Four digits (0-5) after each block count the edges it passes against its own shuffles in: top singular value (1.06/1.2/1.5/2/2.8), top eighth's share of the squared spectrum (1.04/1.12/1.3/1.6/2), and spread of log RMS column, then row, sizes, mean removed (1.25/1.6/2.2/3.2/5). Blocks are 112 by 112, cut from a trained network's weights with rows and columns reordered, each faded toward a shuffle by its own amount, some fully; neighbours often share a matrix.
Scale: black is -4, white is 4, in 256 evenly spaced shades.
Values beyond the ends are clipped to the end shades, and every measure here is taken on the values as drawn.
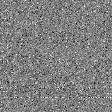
2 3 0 1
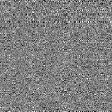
4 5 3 3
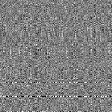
4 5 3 3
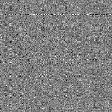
4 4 2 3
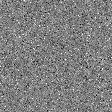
1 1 0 0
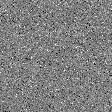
0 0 0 0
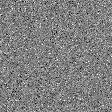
0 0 0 0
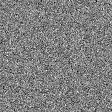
1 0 0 0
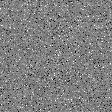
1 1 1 0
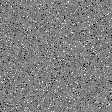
0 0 0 0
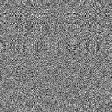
4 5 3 2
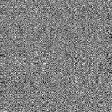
4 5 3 3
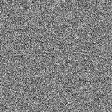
3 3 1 0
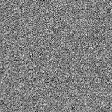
3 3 1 1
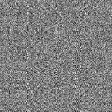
4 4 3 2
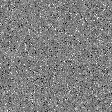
1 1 0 0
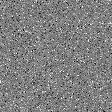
0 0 0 0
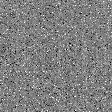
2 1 0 1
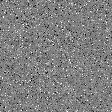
0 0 0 0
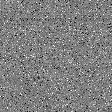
1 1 0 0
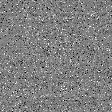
1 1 1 0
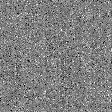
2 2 0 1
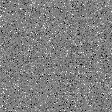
1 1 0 0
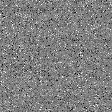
1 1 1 0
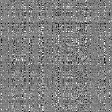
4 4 4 2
